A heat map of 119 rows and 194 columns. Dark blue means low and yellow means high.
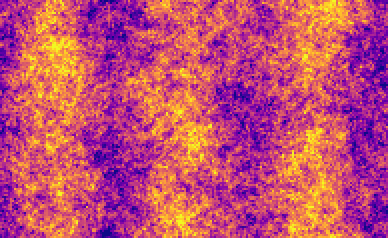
Stripes: upright, repeating 3 times. Odd rows or columns: none. Seam: none. Slope: none. Histogram: bell-shaped.
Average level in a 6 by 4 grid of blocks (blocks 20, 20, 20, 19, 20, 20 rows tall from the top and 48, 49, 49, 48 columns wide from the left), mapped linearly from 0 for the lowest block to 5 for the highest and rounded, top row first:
2 1 2 4
5 2 2 2
4 4 0 1
3 2 1 2
3 1 2 3
2 2 2 3
